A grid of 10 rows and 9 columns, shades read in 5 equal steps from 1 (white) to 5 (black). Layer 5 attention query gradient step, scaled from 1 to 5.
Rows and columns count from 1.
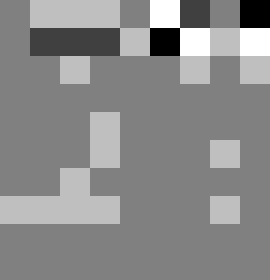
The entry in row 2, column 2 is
4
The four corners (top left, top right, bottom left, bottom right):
3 5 3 3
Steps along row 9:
same same same same same same same same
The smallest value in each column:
2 2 2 2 2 1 1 2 1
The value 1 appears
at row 1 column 6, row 2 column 7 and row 2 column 9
